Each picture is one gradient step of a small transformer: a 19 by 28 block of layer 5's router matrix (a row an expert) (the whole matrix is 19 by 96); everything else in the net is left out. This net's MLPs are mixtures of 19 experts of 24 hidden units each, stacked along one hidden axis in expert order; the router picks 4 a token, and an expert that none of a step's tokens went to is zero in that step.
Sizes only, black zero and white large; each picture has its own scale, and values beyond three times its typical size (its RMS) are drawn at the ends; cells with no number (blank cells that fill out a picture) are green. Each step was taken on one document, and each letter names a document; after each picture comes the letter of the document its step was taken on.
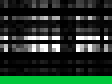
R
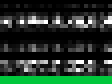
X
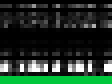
X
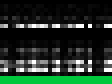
X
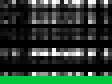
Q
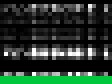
Q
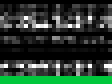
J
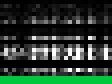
Q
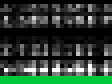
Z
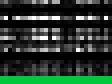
R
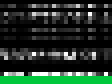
Q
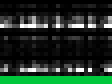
X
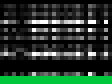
Q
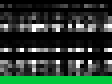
X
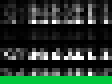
Q
